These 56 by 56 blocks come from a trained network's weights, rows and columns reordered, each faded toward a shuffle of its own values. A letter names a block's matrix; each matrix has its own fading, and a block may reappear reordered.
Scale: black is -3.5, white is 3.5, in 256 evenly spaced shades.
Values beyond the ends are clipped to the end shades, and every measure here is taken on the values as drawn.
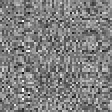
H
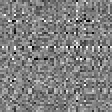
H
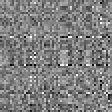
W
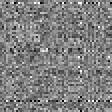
W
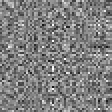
H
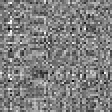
H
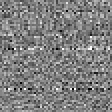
W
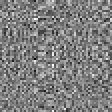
H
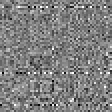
H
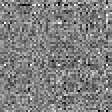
W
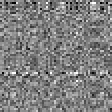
W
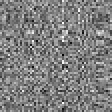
H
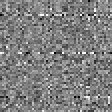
H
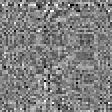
W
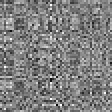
H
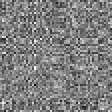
H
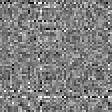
H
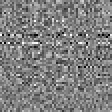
W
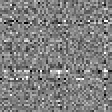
H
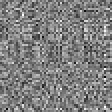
H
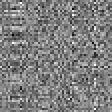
H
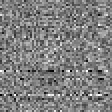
W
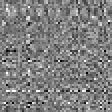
H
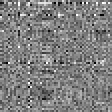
H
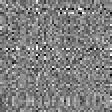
H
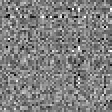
W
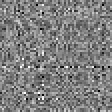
W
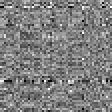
W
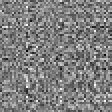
H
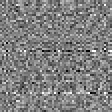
W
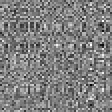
H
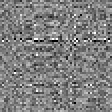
W
